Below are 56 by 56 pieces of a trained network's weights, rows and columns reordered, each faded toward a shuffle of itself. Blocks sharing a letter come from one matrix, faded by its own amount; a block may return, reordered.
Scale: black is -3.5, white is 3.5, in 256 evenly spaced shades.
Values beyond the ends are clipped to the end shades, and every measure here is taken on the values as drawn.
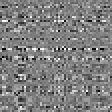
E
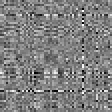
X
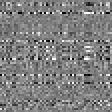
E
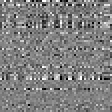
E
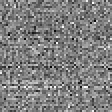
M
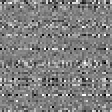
E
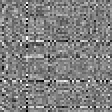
X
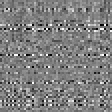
E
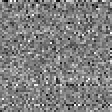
M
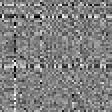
X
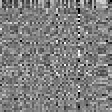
X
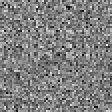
M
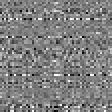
E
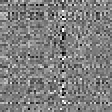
X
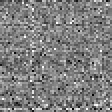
M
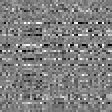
E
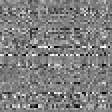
E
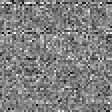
M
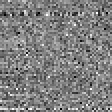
M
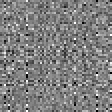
X
